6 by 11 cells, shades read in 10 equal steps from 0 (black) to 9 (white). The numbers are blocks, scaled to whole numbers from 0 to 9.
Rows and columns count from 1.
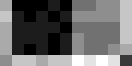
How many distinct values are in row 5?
5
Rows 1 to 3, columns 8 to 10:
4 5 5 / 5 5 5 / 4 4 4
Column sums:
36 11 9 10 9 10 32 29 31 31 36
